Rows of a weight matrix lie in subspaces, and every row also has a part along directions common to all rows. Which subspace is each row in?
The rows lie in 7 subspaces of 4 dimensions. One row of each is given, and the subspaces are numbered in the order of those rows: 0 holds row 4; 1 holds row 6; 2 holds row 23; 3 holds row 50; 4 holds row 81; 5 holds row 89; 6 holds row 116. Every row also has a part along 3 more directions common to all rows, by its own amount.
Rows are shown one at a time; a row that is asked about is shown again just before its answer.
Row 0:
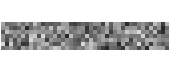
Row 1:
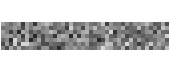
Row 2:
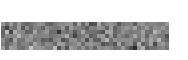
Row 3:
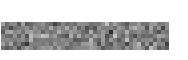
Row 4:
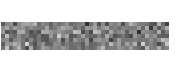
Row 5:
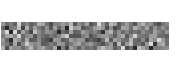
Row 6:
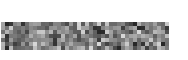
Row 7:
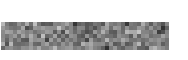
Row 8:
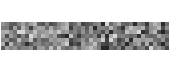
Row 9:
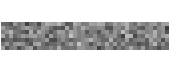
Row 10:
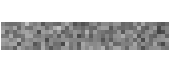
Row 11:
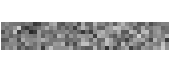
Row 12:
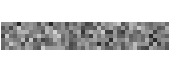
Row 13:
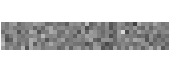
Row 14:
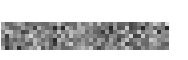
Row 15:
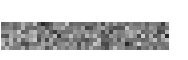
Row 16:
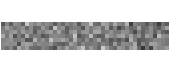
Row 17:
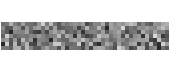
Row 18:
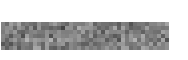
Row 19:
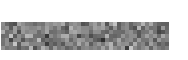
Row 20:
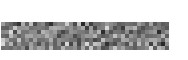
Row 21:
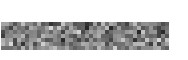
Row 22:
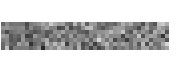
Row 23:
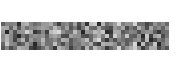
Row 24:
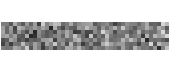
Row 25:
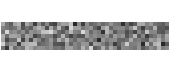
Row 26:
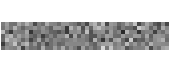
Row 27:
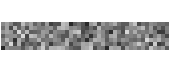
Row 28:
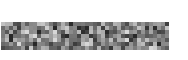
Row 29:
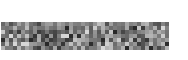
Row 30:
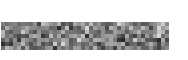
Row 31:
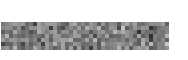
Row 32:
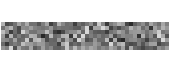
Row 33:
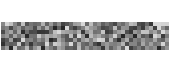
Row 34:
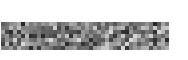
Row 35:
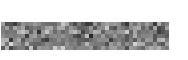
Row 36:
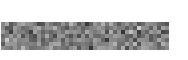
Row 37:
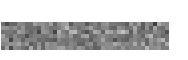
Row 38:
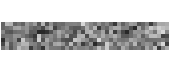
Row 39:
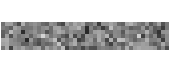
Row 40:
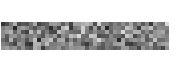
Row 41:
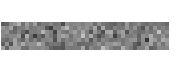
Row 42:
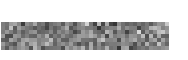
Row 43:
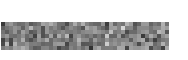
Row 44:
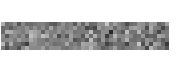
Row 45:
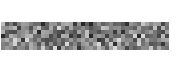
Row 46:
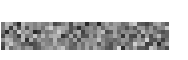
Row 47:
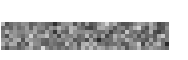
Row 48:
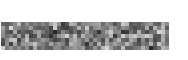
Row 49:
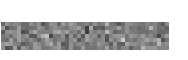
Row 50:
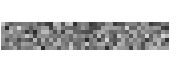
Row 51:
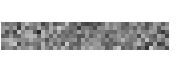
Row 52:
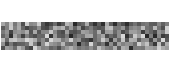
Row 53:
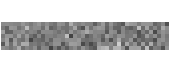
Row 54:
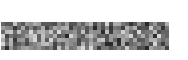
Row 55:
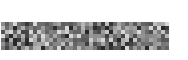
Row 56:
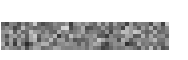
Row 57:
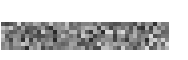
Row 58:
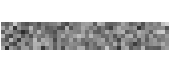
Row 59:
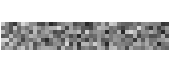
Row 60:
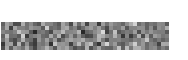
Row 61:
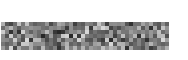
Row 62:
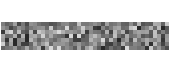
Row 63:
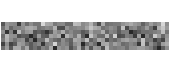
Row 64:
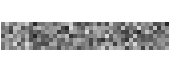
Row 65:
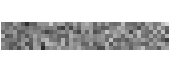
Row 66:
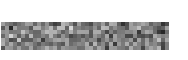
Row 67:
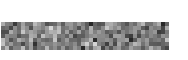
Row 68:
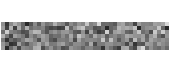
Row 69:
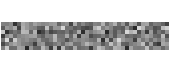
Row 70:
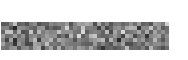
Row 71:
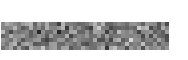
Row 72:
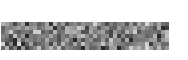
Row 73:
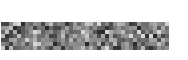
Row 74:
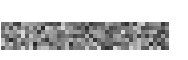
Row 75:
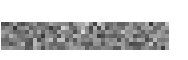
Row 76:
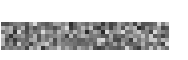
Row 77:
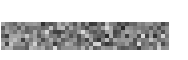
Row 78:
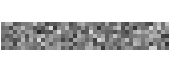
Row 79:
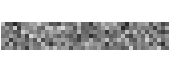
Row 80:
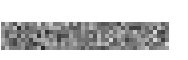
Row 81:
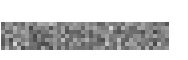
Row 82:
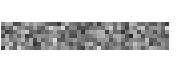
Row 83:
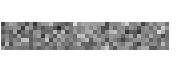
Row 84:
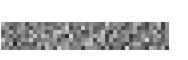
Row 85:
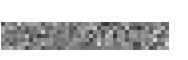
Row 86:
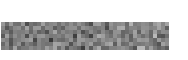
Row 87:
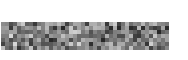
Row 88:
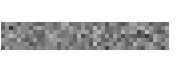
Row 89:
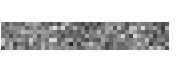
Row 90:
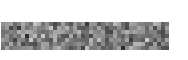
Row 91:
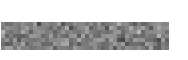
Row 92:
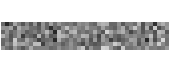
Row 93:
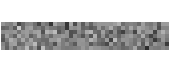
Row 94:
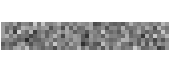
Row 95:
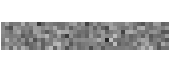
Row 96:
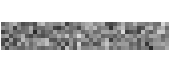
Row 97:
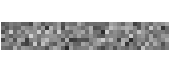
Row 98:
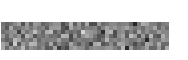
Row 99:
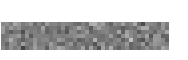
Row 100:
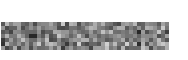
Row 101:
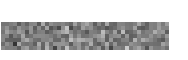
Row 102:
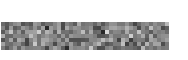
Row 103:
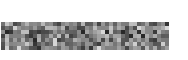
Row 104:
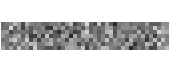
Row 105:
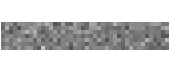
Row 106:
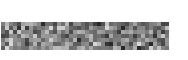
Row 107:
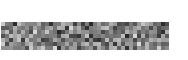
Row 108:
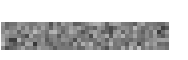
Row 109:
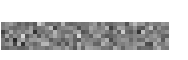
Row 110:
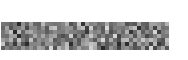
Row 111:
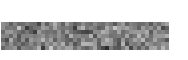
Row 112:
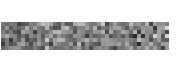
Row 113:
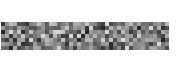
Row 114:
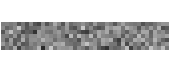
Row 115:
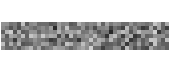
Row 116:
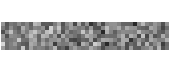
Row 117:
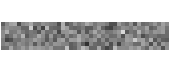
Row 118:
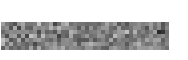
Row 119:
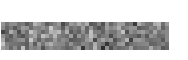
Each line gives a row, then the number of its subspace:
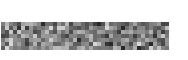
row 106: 2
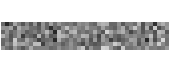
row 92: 0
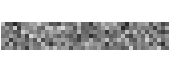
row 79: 1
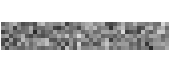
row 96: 4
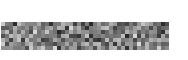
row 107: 2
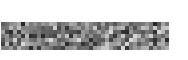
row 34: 5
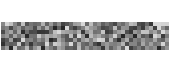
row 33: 5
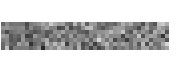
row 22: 0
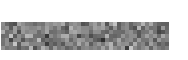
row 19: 5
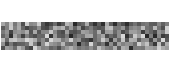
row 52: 5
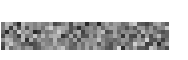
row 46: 2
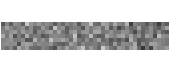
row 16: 2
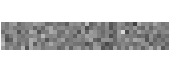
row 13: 6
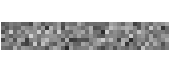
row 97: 6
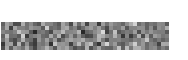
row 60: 6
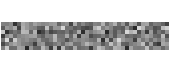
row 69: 1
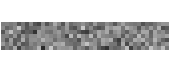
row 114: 3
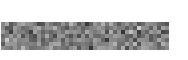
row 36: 4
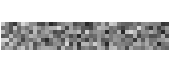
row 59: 4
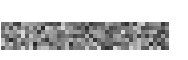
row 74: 6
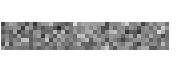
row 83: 3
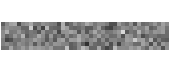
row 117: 6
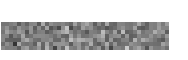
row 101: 6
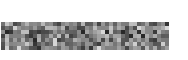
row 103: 5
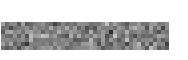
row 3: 0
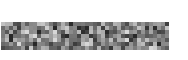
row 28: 1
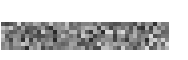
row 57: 0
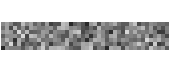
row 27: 6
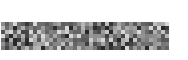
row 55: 3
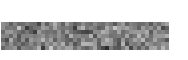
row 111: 3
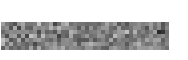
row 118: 0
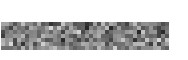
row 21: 4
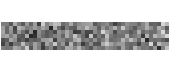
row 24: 3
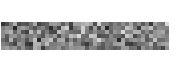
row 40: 1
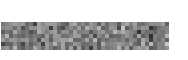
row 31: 5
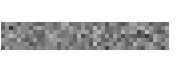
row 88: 1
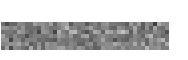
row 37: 0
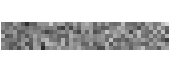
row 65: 0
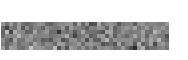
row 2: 2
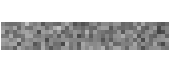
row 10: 2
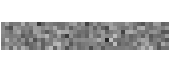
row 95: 4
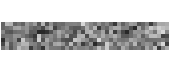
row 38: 5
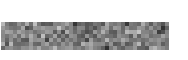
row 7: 3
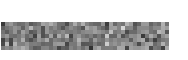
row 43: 6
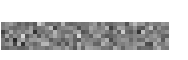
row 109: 4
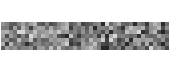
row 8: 4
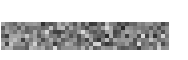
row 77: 2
